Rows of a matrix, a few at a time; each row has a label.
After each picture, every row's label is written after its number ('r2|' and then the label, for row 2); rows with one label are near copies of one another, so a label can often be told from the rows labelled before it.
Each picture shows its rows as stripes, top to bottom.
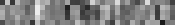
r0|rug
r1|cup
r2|cup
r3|cup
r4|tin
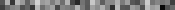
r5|rug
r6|tin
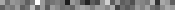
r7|cup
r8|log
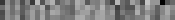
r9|tin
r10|log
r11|log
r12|log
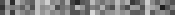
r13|rug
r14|tin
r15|rug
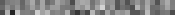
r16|log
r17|log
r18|rug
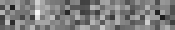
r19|cup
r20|rug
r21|cup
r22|tin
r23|rug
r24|log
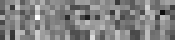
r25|log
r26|rug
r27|tin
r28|cup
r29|log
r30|log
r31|rug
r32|rug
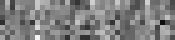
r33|rug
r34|rug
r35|log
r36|log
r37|tin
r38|cup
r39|log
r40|cup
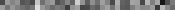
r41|tin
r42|cup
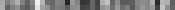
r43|cup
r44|cup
